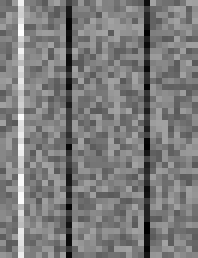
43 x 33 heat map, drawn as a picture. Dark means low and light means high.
Columns 4, 12 and 25 differ from the columns beside them. The distribution is heavy-tailed on both sides. On average the colour sits 50% of the way up the scale.
